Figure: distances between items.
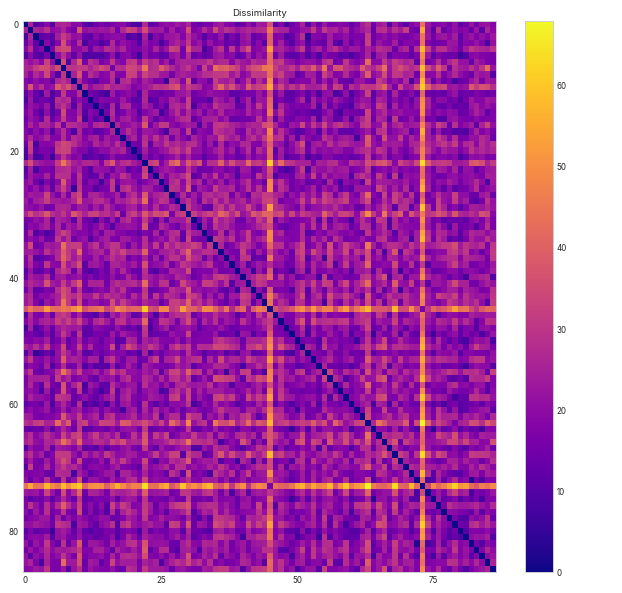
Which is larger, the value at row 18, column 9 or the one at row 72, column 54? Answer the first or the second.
the first
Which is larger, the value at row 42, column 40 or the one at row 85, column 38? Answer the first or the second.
the first
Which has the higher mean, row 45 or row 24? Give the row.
45
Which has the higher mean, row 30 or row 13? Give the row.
30
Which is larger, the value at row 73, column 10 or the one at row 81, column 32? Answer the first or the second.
the first
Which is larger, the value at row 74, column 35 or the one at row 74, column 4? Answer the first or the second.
the second
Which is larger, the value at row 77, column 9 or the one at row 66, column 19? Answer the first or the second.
the second
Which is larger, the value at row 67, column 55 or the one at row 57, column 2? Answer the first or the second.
the first
